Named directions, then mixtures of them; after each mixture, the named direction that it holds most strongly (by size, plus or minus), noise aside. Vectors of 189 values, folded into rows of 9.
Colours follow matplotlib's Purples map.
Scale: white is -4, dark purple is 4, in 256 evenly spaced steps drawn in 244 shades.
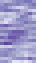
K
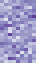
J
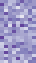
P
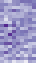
K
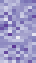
J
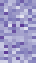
P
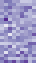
J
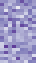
P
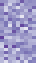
P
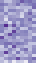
P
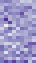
J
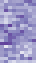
K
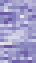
K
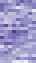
K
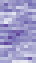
K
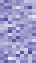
J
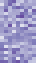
P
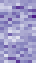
J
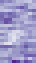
K
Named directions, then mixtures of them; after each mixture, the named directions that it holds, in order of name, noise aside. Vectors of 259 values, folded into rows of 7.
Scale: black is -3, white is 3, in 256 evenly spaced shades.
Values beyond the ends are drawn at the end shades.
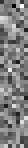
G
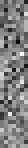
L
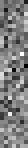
L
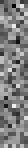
G, L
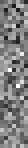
G, L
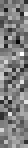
L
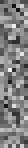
G, L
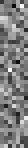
G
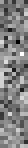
L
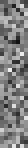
G, L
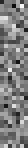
G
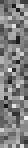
G, L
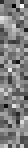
G
